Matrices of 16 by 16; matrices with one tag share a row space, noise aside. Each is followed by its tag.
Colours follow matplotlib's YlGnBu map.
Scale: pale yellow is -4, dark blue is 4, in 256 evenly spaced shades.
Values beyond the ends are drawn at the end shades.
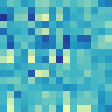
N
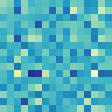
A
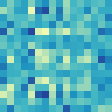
N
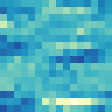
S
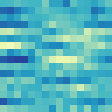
S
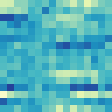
S
